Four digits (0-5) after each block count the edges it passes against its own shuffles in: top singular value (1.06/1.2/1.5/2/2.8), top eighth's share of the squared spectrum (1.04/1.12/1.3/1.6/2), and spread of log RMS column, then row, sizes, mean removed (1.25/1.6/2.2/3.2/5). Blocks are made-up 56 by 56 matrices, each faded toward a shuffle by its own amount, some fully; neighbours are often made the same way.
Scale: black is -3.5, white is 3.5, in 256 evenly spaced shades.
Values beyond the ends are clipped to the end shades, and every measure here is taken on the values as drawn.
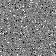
1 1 0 0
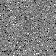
2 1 0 0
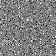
3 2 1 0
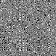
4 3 2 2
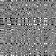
4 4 2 3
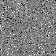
2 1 0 0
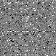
3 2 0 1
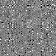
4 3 2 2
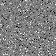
1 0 0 0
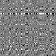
4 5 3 3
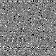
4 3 1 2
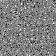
2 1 0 0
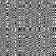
5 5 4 3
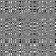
5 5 4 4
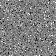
1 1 0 0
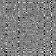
4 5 3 2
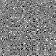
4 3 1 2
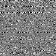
2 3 0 3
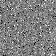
0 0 0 0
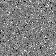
0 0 0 0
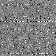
2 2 0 2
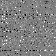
2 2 1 2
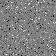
0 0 0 0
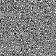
3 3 1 1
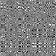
4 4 3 3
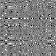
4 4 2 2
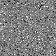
2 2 0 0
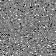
1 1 0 0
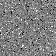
0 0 0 0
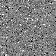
0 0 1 0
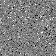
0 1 1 0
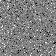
0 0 0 0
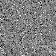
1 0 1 0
